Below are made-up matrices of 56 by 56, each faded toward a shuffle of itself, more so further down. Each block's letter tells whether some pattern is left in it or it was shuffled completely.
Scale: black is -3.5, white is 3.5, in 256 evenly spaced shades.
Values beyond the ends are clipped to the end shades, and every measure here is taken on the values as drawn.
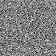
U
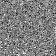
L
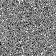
L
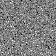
L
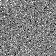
L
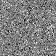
L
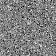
L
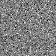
L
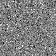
U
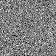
L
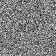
U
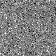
U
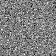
U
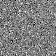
L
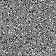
U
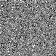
U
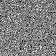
U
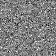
U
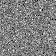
L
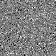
U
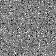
L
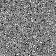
L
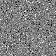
U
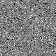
L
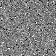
U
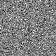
L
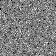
L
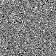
U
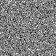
L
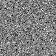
U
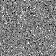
U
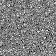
L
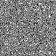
U
